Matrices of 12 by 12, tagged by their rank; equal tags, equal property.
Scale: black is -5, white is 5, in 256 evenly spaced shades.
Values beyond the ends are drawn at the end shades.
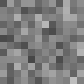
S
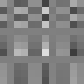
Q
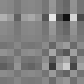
Q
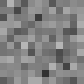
S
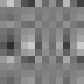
Q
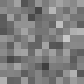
S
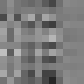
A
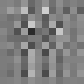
A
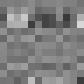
A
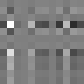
Q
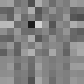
A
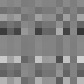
Q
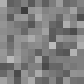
S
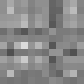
A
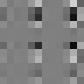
Q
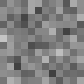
S
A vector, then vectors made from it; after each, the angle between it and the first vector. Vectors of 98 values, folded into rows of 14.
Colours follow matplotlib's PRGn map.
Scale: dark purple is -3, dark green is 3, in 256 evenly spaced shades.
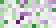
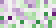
orthogonal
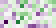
nearly opposite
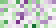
nearly parallel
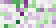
orthogonal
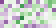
nearly opposite
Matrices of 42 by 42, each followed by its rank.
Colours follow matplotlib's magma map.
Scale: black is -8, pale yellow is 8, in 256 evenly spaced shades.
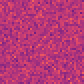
full rank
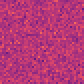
full rank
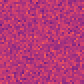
full rank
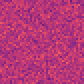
full rank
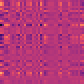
two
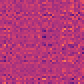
five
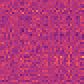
five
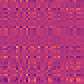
two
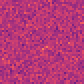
full rank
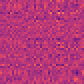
five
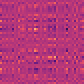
two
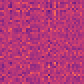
five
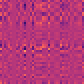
two
